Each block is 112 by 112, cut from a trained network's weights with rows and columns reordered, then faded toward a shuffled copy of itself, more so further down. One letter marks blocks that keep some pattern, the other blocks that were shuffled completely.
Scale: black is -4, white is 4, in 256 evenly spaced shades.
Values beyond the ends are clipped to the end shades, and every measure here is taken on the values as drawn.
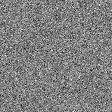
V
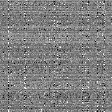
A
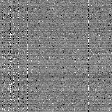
A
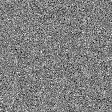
V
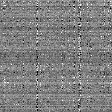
A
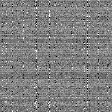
A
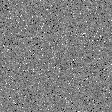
V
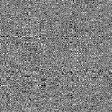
A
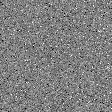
V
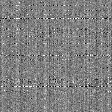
A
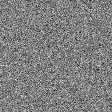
V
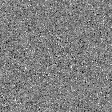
V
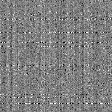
A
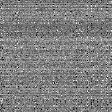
A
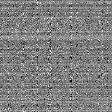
A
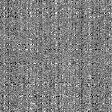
A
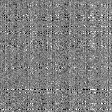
A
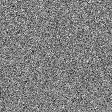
V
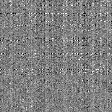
A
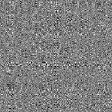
A
